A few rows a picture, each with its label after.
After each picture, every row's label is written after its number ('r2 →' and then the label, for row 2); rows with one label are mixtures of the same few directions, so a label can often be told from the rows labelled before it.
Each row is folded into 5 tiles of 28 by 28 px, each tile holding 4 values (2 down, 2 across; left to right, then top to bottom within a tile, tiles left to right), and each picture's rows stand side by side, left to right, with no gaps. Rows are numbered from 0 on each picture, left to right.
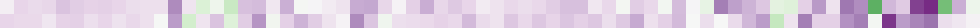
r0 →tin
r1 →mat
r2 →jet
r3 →tin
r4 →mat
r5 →jet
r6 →mat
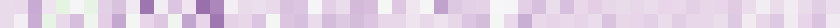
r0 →mat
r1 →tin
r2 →mat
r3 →jet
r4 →tin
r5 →mat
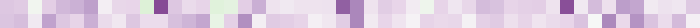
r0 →mat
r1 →jet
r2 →tin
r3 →tin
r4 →tin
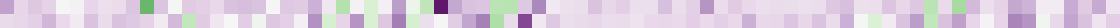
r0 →tin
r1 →tin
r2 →mat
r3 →jet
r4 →mat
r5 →tin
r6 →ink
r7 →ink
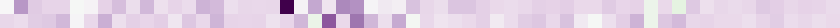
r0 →jet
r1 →tin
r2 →tin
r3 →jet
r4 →ink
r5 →tin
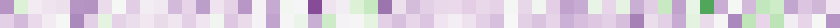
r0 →jet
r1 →mat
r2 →mat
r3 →ink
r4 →mat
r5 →tin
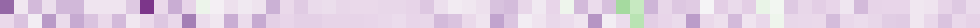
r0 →tin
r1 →tin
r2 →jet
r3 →jet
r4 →tin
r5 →tin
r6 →jet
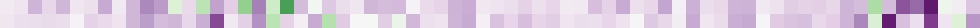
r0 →mat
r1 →mat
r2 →tin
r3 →ink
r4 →mat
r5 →ink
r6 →mat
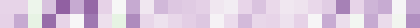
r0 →mat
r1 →jet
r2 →mat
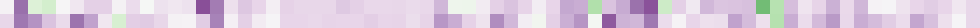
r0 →jet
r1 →tin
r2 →tin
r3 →jet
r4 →mat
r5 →tin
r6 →jet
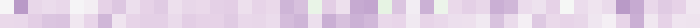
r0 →jet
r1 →mat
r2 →mat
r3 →jet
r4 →tin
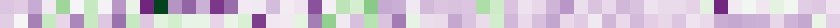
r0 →mat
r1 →jet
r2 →mat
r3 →tin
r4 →tin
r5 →jet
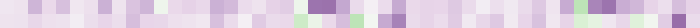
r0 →mat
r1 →jet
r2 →jet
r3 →mat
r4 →jet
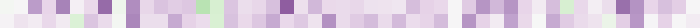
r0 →mat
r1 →tin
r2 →tin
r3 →mat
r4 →tin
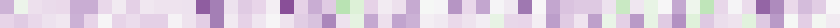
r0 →jet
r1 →tin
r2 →tin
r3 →mat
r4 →mat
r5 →tin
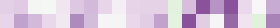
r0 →jet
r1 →mat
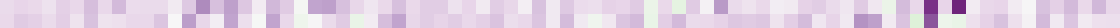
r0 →ink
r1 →mat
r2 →jet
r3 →mat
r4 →ink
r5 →jet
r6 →ink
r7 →ink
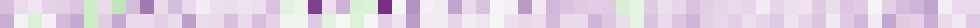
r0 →ink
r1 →tin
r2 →mat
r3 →mat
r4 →tin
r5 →mat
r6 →mat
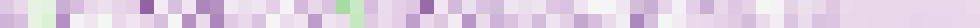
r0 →ink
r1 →tin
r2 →tin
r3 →tin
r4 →jet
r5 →tin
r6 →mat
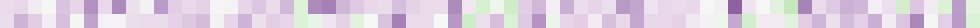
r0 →ink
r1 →jet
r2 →jet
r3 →mat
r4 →tin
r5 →mat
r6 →mat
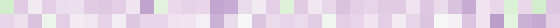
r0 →tin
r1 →jet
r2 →tin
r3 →ink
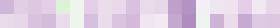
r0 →tin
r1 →ink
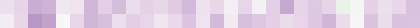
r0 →ink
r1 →ink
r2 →tin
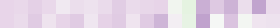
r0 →mat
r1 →ink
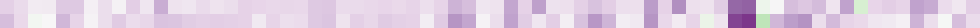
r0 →ink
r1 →jet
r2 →ink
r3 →ink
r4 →ink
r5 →ink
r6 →jet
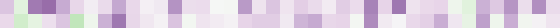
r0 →jet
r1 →mat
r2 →ink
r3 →ink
